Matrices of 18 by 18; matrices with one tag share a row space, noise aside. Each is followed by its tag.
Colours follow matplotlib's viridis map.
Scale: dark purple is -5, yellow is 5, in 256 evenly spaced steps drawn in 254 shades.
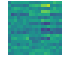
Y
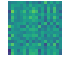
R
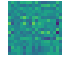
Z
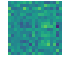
Z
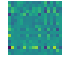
R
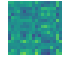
Z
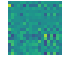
R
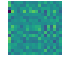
R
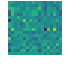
R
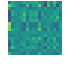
R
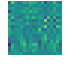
R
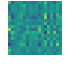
R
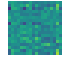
Z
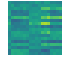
Y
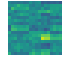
Y
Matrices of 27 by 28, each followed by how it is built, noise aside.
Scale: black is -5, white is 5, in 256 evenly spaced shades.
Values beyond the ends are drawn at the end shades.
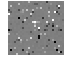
sparse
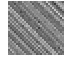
Toeplitz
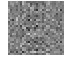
low rank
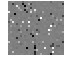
sparse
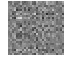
low rank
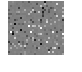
sparse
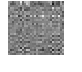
low rank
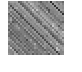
Toeplitz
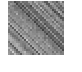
Toeplitz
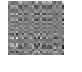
low rank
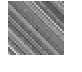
Toeplitz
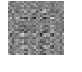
low rank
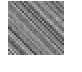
Toeplitz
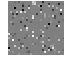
sparse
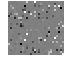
sparse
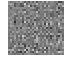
low rank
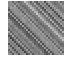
Toeplitz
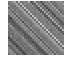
Toeplitz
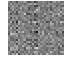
low rank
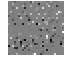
sparse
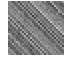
Toeplitz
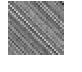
Toeplitz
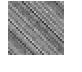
Toeplitz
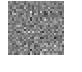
low rank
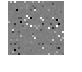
sparse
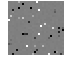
sparse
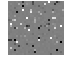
sparse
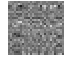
low rank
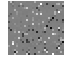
sparse
